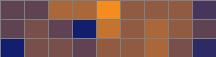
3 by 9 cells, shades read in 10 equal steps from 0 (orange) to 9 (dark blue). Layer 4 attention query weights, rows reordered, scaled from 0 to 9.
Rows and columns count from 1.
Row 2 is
6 5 6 9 2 4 3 4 6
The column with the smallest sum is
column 5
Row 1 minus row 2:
0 1 -3 -6 -2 0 1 0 1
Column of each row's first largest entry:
9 4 1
